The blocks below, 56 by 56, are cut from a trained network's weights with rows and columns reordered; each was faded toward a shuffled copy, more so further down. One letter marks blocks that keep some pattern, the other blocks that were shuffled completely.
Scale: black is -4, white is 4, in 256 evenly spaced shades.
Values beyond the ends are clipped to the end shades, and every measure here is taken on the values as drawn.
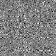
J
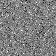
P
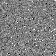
P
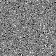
P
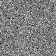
P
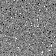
P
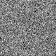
P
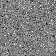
P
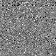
J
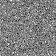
P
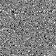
J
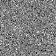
J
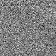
J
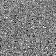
J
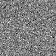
P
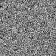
J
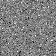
P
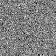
J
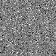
J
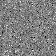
P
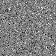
P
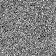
P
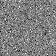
P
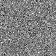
P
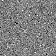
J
